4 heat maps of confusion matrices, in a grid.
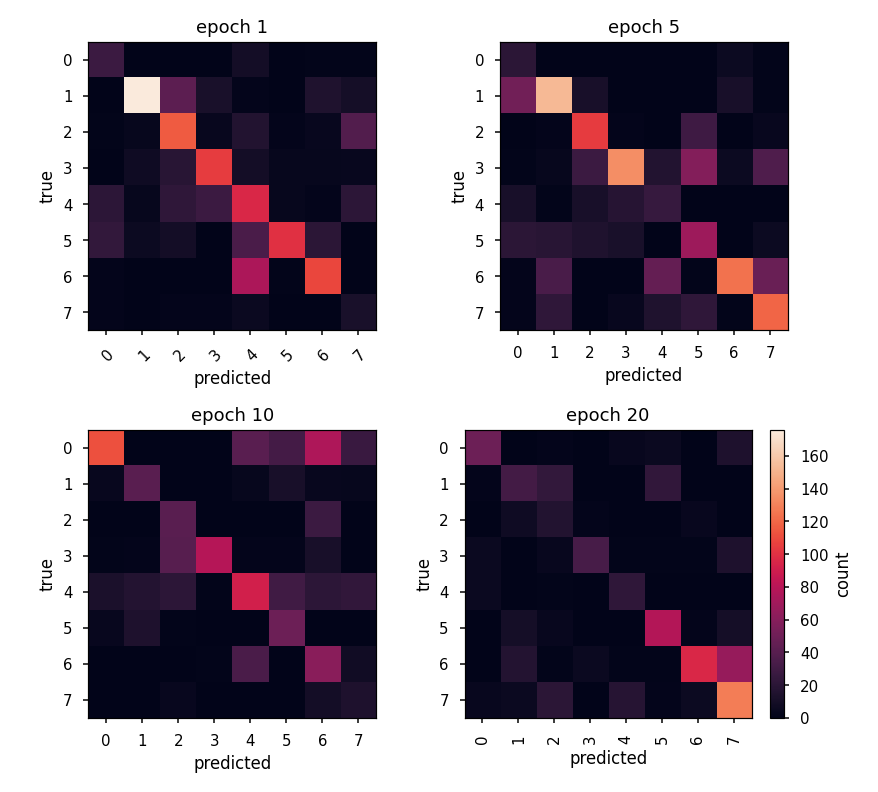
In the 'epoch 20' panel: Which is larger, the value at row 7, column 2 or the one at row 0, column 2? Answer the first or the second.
the first
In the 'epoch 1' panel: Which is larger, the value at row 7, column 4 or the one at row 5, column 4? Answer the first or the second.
the second
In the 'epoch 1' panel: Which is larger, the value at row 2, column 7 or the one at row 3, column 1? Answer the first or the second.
the first
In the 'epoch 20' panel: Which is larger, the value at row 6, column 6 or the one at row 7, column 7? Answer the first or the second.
the second
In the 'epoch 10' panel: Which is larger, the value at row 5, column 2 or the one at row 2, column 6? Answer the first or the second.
the second
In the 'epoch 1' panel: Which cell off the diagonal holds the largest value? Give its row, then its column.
6, 4
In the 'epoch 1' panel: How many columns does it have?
8
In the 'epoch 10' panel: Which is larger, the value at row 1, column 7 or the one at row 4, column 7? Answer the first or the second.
the second
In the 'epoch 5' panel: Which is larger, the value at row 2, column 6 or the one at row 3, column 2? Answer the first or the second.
the second
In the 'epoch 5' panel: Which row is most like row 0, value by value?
4
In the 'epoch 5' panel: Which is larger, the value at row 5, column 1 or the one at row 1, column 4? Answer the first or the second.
the first
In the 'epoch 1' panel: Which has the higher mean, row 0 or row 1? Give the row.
1
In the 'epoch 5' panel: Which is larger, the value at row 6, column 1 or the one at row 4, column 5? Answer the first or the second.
the first
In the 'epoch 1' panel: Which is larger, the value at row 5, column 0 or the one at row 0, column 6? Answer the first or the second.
the first
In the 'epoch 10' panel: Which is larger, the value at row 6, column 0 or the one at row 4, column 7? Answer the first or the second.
the second
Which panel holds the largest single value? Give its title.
epoch 1
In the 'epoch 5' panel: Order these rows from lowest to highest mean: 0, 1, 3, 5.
0, 5, 1, 3
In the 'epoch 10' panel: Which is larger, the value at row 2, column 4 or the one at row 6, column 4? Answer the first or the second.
the second
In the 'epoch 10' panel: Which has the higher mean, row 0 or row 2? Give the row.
0
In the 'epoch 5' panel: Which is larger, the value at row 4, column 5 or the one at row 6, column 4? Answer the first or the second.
the second
